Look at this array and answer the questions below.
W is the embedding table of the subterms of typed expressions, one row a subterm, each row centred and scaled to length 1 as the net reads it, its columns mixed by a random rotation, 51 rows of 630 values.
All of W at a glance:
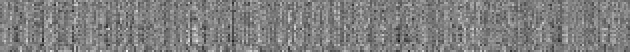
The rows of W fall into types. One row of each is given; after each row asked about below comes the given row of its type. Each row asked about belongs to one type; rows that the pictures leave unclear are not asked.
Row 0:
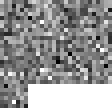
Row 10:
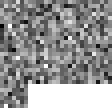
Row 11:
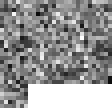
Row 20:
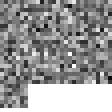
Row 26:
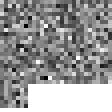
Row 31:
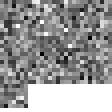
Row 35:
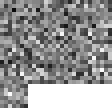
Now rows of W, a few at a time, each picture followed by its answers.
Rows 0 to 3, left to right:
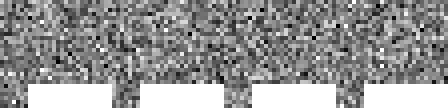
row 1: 11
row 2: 35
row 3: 10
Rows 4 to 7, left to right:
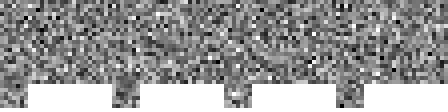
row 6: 35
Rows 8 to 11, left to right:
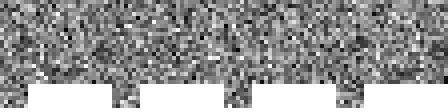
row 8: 11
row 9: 31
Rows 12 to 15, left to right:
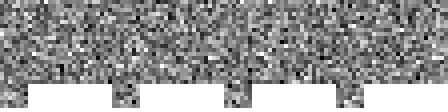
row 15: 31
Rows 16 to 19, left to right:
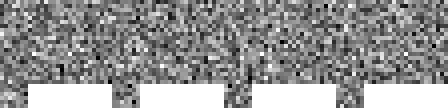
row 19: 20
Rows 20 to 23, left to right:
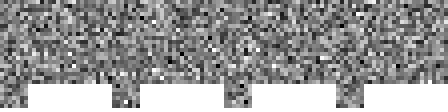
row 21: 0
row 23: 20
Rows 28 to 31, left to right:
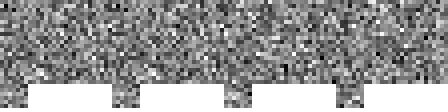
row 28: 35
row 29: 35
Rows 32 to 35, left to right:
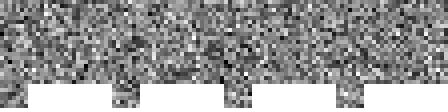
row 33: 11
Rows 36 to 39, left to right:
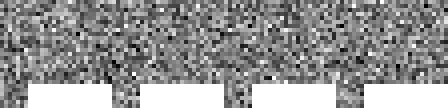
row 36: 11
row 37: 26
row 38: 26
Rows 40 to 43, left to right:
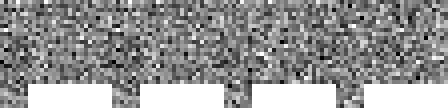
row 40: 26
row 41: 26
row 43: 31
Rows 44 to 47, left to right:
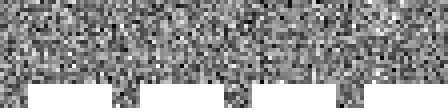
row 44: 20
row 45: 10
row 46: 10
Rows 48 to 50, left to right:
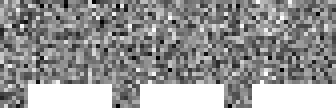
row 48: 10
